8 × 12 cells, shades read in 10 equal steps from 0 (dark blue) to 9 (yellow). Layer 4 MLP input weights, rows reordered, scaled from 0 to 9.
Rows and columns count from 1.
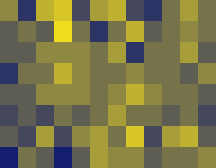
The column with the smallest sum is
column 1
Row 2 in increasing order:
1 3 3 3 4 4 4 4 4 5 7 9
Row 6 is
2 3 2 4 3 4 6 4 4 3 4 2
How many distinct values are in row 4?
5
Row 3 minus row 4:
2 -1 1 -2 0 0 2 -4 0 0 3 -2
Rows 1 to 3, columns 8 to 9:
2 1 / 7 3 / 1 4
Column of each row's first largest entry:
4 4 7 4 8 7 8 6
